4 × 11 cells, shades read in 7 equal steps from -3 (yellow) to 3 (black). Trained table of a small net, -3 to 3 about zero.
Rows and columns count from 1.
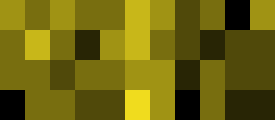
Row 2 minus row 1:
1 -2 1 2 -1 0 1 0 2 -2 2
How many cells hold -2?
3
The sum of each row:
-2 2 3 8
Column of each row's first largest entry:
10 4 8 1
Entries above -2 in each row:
10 9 11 10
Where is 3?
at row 1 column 10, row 4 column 1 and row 4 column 8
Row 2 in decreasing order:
2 2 1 1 1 0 0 0 -1 -2 -2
